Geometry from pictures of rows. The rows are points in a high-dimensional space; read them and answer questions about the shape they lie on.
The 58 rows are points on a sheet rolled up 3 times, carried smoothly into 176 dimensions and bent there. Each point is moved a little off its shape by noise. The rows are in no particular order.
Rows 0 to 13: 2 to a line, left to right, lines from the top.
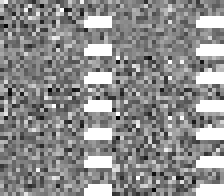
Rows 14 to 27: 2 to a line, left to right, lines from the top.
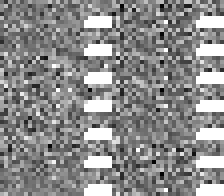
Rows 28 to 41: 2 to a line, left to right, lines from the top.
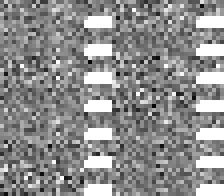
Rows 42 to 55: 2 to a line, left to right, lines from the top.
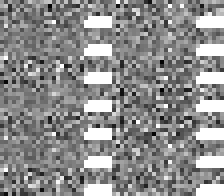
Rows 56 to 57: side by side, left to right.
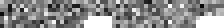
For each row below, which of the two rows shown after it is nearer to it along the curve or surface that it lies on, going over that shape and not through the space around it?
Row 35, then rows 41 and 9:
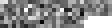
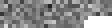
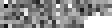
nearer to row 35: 9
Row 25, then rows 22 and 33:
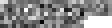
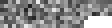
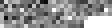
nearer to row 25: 33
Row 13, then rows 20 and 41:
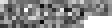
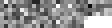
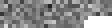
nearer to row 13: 20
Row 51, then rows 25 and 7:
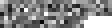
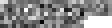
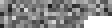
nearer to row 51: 25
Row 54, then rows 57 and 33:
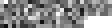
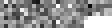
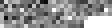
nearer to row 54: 57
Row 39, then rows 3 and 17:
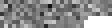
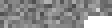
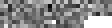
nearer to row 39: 3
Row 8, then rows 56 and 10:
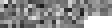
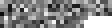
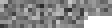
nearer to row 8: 10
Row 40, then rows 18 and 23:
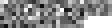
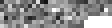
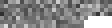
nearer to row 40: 18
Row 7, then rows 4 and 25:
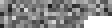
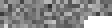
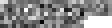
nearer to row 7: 4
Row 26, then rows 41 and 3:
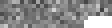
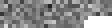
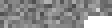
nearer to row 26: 3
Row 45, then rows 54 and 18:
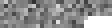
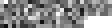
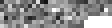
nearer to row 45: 18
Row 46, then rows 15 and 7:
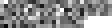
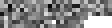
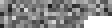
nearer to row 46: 15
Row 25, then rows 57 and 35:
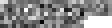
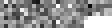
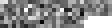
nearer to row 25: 35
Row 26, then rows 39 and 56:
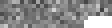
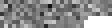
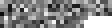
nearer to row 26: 39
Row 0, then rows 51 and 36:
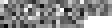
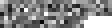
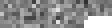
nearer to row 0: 51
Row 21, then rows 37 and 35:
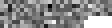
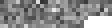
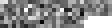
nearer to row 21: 37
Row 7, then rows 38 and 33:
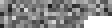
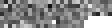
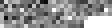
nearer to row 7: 38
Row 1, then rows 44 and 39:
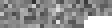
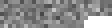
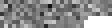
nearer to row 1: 44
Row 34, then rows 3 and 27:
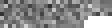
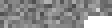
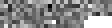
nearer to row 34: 3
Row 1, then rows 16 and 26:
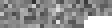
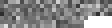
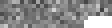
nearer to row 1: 26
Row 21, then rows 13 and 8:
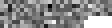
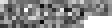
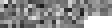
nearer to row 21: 8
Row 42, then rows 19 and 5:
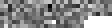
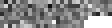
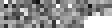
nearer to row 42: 19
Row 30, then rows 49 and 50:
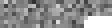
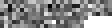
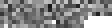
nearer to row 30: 50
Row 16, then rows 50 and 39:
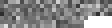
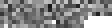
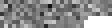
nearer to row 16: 39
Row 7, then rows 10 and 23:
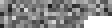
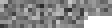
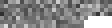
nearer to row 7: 23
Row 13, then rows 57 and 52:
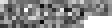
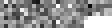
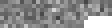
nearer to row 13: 57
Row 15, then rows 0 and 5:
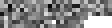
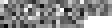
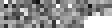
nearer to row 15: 0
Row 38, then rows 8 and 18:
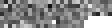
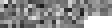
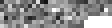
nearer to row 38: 18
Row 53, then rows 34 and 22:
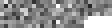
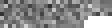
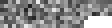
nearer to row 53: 34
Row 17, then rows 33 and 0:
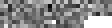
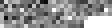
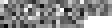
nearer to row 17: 33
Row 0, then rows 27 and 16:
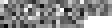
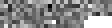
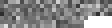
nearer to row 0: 27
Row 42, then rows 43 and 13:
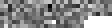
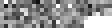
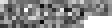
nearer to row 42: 43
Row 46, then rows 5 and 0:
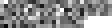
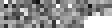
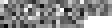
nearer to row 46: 0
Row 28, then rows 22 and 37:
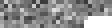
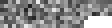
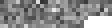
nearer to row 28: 37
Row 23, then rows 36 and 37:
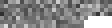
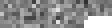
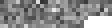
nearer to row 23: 37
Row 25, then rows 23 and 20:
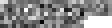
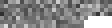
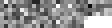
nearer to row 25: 20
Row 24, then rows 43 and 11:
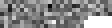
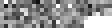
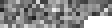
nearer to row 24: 11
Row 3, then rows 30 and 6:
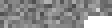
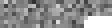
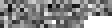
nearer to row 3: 30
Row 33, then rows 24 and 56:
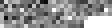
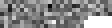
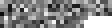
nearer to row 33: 24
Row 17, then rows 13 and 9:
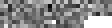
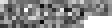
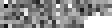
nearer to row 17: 9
